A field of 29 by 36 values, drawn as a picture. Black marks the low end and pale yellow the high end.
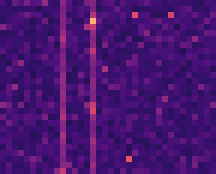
The values are skewed, with a long tail toward high values. No overall slope runs across the table. On average the colour sits 20% of the way up the scale. Columns 11 and 16 differ from the columns beside them.
